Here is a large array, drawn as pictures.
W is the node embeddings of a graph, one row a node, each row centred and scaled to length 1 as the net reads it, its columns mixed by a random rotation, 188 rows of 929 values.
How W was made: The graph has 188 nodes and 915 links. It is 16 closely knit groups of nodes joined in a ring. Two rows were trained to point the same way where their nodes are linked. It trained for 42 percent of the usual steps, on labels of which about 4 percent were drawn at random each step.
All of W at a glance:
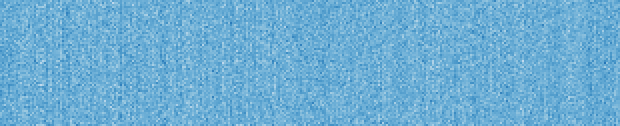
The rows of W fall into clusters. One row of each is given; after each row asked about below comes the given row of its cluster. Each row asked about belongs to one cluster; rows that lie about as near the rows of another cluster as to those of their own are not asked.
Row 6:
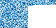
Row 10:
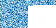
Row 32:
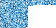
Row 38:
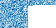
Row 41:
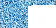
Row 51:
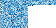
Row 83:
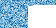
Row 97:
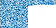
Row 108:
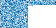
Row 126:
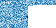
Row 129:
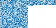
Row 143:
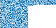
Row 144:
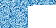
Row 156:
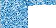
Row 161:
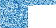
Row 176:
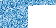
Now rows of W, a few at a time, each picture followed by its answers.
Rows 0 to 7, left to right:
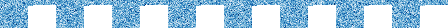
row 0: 6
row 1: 51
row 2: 129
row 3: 97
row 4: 156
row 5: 32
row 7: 10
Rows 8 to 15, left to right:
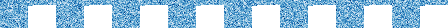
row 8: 161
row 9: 126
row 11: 126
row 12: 51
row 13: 108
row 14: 83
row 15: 144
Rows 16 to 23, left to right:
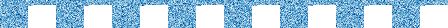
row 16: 10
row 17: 83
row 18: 144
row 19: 143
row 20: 83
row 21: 143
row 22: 10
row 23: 176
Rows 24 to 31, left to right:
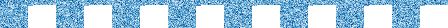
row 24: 161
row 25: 126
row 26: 176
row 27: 144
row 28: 10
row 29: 108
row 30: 6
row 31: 97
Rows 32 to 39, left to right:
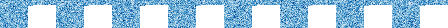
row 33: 32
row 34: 51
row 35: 97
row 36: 144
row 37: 97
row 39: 129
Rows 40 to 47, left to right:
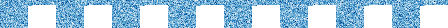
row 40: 41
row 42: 83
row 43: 10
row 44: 108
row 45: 161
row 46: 32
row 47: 156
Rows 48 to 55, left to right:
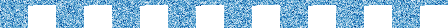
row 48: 108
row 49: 32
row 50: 51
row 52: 143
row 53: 10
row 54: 10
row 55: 41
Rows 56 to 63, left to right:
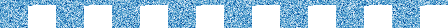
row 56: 83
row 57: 83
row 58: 176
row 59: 6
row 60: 41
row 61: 10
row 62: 156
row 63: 51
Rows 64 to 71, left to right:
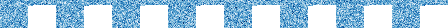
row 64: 129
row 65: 126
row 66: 108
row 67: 83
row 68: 108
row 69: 32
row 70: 161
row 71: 129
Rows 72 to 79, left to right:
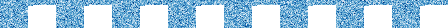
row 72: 126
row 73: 144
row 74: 32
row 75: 51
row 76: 83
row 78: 156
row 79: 32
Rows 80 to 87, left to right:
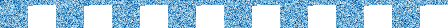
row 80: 161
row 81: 6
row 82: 126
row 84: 144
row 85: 143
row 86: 126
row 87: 6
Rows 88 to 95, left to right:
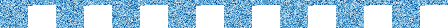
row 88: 144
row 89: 51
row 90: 126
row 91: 10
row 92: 10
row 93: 129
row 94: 129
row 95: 126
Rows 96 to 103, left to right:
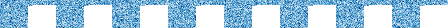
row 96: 83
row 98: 161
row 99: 32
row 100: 97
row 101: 143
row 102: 126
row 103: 161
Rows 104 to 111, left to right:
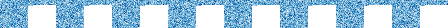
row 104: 176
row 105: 126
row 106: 32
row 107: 129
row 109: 41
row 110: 97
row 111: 83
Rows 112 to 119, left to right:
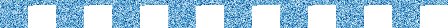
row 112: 38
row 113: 176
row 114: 108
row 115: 129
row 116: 126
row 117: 6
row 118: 41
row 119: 108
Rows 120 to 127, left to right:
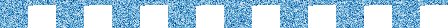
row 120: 10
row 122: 176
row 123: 32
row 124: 129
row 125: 108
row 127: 126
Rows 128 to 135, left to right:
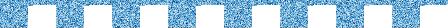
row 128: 83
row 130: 161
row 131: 143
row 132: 97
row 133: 129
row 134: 108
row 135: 97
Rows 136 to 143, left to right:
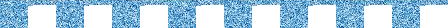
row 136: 126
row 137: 108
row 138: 83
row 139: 156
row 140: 161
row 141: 97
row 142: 161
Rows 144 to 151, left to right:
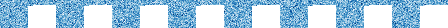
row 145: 32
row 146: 129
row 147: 156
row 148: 108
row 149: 144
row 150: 38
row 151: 6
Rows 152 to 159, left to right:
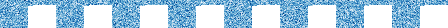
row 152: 156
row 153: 129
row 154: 6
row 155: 51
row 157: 97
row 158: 108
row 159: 41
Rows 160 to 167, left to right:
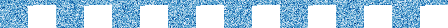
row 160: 143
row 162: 32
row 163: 41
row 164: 97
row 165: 97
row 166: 38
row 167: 144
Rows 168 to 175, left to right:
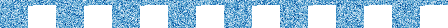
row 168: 38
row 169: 10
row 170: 83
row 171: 32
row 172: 38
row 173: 41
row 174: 83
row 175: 32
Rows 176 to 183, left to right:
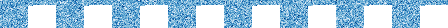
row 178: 156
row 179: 41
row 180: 176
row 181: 41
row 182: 129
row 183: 143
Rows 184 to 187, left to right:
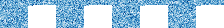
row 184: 129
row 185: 97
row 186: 10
